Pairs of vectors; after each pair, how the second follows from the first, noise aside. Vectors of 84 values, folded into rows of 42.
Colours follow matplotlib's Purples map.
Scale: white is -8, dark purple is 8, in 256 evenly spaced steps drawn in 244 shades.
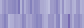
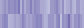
copied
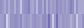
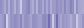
copied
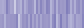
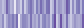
scaled up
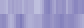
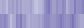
copied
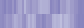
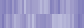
copied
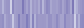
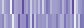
scaled up
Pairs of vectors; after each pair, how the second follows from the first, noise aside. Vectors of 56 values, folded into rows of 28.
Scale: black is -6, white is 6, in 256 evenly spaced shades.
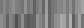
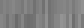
shrunk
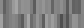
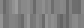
shrunk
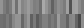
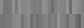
shrunk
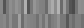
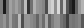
scaled up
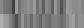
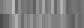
negated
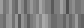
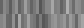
negated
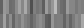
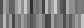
scaled up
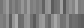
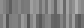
shuffled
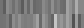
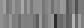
negated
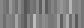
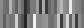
scaled up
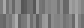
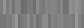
shrunk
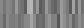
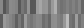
shuffled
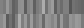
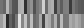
scaled up
